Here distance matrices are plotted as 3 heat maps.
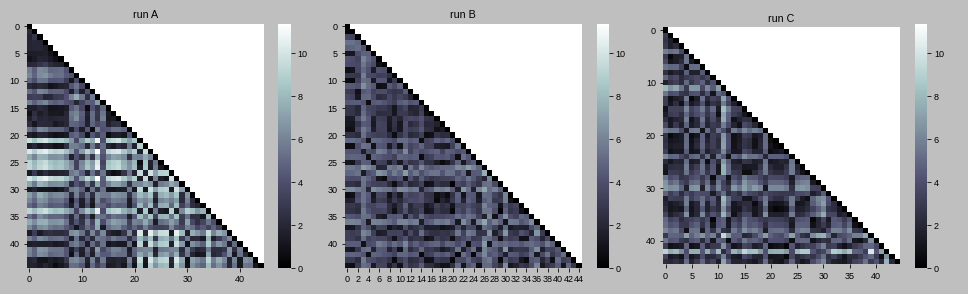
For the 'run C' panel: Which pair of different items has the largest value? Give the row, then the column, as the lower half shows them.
42, 39
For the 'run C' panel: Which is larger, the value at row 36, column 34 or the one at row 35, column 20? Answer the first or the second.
the first
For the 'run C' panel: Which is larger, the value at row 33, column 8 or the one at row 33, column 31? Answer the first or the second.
the second
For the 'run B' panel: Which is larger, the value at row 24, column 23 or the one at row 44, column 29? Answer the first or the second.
the first
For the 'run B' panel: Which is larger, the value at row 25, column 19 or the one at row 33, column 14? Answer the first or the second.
the second
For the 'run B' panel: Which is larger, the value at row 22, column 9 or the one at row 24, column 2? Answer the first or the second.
the second
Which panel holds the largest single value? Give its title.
run A
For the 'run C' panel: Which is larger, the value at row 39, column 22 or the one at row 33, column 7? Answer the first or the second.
the second
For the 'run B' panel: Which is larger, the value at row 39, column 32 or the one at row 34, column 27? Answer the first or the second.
the second
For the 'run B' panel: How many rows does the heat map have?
45
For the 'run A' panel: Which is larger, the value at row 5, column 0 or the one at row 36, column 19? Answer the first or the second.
the second
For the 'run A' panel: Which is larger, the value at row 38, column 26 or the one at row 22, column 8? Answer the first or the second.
the first
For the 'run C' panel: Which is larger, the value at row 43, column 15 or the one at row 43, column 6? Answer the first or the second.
the first
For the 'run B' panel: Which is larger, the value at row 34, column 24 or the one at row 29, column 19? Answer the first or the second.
the first
